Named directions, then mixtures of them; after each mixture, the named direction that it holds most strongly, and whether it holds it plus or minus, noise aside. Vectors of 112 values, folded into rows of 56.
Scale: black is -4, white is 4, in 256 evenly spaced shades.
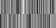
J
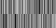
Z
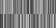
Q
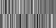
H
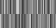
J, minus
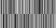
Z, plus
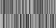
Q, minus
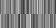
J, minus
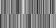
J, plus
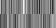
J, plus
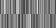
J, minus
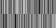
Z, plus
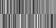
H, minus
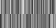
J, plus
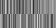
H, minus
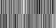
Z, plus
